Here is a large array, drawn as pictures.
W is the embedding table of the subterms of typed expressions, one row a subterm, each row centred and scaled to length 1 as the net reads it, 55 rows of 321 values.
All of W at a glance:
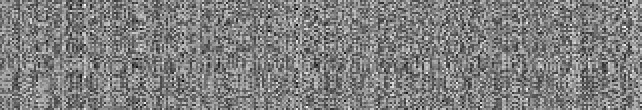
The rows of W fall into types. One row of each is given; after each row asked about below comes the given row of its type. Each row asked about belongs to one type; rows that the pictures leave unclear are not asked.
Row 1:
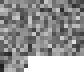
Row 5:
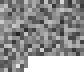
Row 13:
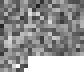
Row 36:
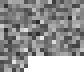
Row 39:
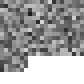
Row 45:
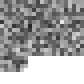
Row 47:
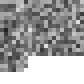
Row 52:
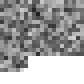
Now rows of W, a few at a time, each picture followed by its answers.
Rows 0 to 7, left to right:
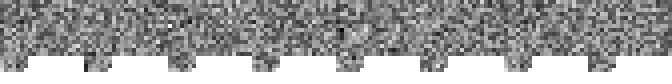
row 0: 13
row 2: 47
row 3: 45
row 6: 13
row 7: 1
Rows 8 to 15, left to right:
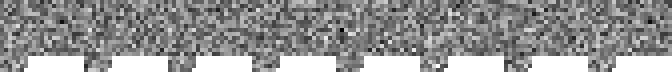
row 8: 13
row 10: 36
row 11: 52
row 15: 13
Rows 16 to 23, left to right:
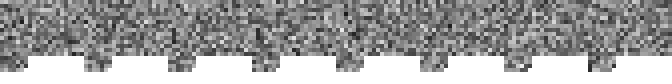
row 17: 45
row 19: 36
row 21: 36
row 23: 1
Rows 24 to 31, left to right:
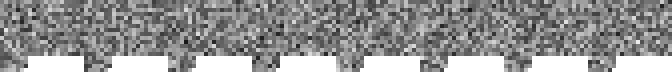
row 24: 1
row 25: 1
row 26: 52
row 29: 5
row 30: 45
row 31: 36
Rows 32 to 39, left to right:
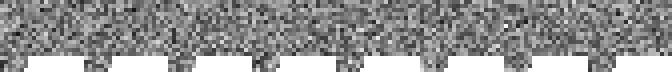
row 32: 5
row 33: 5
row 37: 13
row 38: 47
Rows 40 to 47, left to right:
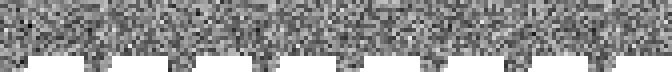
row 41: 47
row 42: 39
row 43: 47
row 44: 52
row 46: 39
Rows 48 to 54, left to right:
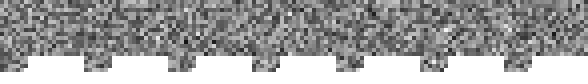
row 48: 1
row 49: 52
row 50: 52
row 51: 13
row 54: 45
